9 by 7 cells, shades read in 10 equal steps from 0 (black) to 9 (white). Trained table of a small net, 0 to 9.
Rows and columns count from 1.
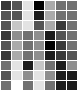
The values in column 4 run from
0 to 8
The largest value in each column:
4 9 8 8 6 4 5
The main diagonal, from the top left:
2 3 8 5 0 2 5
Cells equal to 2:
6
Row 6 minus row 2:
-1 3 -4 4 -5 -2 -1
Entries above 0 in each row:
6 7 7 7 6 7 7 7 7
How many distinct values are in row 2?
5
